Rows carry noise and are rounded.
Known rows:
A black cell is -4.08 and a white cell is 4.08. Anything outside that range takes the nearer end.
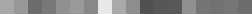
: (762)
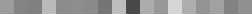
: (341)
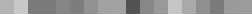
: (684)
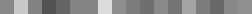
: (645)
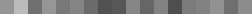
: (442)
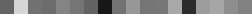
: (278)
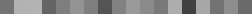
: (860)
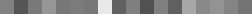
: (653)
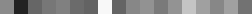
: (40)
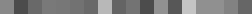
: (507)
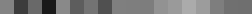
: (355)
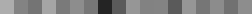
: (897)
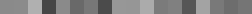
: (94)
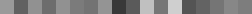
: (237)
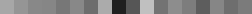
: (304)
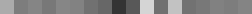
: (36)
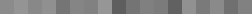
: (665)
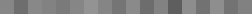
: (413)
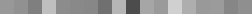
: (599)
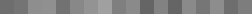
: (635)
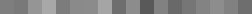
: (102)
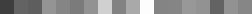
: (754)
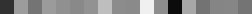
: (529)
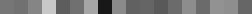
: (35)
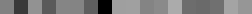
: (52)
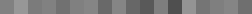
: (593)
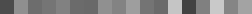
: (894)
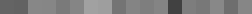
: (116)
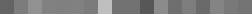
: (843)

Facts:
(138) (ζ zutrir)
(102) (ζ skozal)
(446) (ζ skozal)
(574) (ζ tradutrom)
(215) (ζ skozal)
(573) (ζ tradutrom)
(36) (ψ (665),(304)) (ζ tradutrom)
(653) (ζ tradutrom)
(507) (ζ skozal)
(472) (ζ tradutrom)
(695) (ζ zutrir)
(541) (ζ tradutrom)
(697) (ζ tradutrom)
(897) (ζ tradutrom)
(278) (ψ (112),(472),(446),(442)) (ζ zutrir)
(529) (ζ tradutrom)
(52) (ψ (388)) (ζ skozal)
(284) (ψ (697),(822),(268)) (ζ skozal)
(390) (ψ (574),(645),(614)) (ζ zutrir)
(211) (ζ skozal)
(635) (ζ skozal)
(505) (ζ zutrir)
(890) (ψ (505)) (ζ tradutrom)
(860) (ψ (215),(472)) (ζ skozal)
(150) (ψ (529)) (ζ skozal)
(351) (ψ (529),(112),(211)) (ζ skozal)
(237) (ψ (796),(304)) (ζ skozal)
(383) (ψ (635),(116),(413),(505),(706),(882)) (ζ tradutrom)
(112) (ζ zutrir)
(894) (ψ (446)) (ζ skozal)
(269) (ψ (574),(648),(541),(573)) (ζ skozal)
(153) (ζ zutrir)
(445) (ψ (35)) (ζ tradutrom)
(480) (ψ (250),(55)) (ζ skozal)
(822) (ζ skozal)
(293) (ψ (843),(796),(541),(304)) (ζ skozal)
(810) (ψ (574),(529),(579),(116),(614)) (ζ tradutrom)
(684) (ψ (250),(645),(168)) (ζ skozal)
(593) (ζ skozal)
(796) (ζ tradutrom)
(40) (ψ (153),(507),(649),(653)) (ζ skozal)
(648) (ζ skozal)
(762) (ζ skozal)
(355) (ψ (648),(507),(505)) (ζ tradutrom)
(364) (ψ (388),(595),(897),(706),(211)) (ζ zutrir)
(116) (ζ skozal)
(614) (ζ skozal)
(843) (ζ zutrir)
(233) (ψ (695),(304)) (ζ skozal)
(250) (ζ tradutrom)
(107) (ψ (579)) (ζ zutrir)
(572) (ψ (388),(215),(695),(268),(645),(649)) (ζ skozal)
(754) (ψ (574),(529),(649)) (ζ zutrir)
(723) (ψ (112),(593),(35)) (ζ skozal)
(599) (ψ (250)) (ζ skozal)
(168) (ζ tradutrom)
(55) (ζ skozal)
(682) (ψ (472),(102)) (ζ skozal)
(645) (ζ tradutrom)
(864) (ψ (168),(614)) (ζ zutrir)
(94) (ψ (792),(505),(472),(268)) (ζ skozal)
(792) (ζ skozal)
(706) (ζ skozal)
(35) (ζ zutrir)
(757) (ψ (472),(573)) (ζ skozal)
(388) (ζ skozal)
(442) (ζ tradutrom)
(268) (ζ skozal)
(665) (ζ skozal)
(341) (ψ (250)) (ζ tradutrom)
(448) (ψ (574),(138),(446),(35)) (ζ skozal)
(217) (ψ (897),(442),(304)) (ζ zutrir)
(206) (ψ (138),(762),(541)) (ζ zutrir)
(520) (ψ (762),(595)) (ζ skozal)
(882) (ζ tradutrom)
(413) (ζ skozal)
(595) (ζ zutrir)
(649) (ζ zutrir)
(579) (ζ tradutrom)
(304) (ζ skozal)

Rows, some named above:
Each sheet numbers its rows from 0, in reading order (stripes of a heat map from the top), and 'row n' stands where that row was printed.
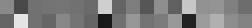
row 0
(507)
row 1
(278)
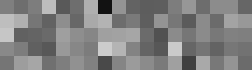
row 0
(35)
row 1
(864)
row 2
(520)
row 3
(206)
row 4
(860)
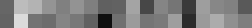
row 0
(472)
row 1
(278)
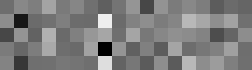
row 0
(573)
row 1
(40)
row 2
(574)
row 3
(445)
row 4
(507)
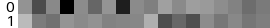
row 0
(890)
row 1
(595)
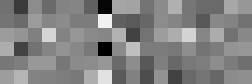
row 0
(52)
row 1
(796)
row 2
(250)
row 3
(364)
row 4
(102)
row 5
(614)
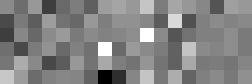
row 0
(572)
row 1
(448)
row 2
(150)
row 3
(649)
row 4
(695)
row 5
(217)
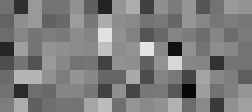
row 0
(388)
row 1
(215)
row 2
(138)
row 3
(529)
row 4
(269)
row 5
(472)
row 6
(107)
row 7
(390)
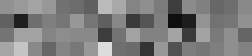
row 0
(268)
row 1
(579)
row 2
(682)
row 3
(168)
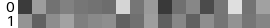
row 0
(446)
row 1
(706)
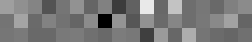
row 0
(233)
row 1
(723)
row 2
(648)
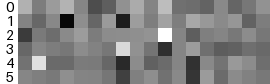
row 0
(284)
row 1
(890)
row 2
(150)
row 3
(541)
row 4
(112)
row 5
(211)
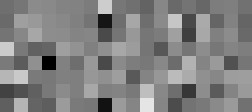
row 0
(843)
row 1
(757)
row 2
(682)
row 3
(520)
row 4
(505)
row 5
(684)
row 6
(810)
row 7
(351)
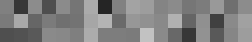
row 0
(383)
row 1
(390)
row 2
(810)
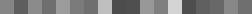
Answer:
(293)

